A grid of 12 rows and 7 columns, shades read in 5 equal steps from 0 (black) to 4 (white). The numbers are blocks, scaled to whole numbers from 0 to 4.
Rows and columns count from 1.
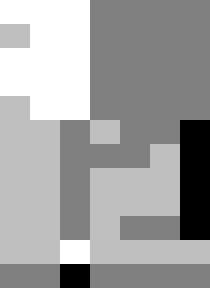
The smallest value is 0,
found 6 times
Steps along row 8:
same down up same same down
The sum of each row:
20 19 20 20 19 15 15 17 17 15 22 12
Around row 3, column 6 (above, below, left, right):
2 2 2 2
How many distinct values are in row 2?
3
